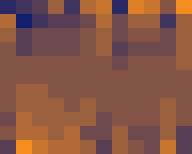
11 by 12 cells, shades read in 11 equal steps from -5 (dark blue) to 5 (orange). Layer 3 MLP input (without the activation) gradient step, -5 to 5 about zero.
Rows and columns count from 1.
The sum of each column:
-4 -1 1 2 -2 3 3 -7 3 1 1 5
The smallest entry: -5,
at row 2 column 2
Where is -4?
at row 1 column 1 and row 1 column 8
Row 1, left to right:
-4 -3 -2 1 -3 2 3 -4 4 3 0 5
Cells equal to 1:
27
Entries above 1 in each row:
5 2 0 0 0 0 0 0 1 3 5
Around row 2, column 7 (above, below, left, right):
3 1 -1 -1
